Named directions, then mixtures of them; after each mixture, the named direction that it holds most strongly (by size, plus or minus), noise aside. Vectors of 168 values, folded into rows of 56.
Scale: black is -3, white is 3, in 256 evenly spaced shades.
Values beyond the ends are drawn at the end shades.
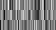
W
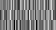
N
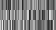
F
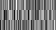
W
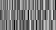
N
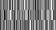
N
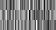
N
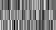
F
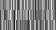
N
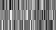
F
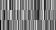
W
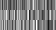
F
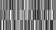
W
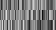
F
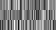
F
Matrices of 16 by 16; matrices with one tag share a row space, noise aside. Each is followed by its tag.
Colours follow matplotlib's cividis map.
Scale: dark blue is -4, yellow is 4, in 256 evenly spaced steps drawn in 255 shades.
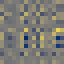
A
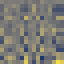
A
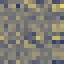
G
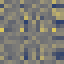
A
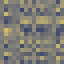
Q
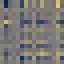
Q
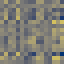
G
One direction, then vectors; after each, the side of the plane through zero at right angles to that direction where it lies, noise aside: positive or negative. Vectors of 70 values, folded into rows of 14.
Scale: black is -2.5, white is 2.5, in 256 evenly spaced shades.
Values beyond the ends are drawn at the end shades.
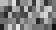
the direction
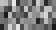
positive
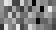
positive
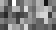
positive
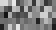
positive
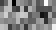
negative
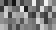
negative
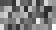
negative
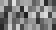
positive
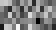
positive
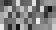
negative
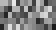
positive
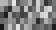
positive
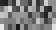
negative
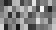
negative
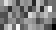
positive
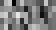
negative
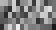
positive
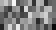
positive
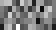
positive
